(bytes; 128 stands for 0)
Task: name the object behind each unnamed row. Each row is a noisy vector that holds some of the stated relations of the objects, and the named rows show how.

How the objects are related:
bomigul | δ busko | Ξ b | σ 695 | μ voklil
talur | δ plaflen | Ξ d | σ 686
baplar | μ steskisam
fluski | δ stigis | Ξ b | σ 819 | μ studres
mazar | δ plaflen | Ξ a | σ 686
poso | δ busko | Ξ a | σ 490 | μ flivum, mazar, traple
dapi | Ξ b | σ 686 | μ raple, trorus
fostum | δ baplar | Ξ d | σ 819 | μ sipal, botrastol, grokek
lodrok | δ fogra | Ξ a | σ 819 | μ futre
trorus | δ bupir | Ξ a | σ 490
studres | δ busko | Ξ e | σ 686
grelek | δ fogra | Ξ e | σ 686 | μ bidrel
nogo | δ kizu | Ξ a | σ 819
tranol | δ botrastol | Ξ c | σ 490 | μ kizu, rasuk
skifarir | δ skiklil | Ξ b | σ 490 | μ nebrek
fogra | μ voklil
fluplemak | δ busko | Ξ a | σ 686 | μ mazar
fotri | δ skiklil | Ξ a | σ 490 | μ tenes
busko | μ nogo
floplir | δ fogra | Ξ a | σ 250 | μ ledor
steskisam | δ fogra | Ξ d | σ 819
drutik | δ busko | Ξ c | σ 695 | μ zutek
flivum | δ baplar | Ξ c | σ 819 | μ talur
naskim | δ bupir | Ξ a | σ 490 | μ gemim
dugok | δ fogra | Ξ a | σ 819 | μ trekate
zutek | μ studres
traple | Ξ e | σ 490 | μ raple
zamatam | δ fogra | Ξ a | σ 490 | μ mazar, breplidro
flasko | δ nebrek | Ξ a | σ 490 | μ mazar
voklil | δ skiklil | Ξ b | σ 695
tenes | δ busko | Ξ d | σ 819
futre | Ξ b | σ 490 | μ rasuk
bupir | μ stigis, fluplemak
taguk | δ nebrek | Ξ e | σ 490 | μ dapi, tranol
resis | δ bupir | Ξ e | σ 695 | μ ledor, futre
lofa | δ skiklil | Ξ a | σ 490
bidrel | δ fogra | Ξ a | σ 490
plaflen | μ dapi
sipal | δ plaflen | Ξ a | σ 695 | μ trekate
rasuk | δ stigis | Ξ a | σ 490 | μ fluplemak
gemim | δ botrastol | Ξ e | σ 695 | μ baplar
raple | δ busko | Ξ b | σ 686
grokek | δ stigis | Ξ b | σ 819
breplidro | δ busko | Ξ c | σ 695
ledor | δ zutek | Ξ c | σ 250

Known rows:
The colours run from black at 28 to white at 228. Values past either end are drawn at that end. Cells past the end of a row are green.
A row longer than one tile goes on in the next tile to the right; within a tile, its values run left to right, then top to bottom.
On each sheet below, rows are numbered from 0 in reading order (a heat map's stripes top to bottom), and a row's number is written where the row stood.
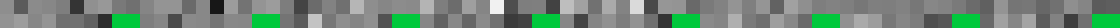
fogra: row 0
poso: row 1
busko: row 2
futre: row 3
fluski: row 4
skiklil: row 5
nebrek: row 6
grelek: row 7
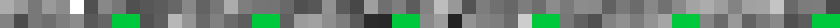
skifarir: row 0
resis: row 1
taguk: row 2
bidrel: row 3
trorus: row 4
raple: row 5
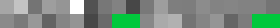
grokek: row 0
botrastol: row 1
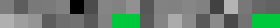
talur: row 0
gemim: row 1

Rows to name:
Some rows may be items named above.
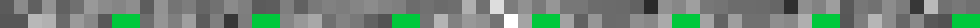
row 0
studres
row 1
grelek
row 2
kizu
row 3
drutik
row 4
fostum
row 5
fostum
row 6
traple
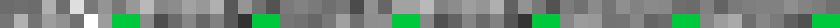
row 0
drutik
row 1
bomigul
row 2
nogo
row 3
bomigul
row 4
baplar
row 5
kizu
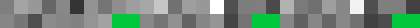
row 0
lofa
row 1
grokek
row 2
futre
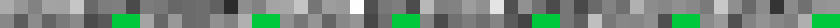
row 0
raple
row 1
fostum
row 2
grokek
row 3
voklil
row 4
busko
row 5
sipal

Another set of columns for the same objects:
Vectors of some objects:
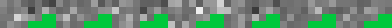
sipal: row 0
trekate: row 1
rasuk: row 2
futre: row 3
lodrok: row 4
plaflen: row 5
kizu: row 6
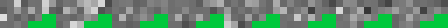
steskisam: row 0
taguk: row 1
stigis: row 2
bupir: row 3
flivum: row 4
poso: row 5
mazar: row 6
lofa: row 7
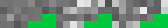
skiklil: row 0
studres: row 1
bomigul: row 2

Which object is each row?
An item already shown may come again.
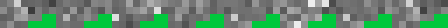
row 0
nogo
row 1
stigis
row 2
talur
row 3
nebrek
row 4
fogra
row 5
gemim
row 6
fogra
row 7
nogo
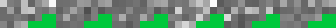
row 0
fluski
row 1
zutek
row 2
bupir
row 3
resis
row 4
tenes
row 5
baplar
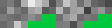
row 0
traple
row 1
bidrel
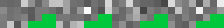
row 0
drutik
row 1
bomigul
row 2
nogo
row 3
skifarir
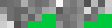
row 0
ledor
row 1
grokek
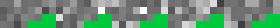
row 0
busko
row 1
fostum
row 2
voklil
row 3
taguk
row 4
flivum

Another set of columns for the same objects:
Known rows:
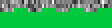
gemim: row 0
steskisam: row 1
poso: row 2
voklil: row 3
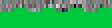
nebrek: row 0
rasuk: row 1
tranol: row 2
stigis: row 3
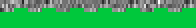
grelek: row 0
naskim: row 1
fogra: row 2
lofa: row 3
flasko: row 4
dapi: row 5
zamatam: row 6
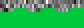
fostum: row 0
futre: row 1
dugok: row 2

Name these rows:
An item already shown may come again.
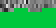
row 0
fostum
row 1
bupir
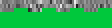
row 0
bupir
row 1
taguk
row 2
grokek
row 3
kizu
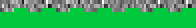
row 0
gemim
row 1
bomigul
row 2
studres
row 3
skifarir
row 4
baplar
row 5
futre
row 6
bomigul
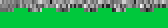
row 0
plaflen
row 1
traple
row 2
flivum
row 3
ledor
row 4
resis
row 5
drutik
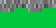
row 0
fogra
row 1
bupir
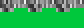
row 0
steskisam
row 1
talur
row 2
tenes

